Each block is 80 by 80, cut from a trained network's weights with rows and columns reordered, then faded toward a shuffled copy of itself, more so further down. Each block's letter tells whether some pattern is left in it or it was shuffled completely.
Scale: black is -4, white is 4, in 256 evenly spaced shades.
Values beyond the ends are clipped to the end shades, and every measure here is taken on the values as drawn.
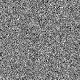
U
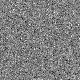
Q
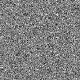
U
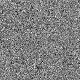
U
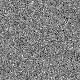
Q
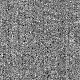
U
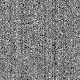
U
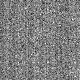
U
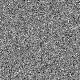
Q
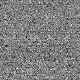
U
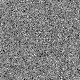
Q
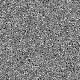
Q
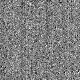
U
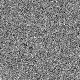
Q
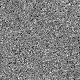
Q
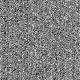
U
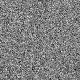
Q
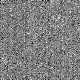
U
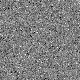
Q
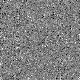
U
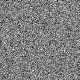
U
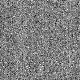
U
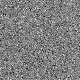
Q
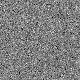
Q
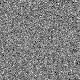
U
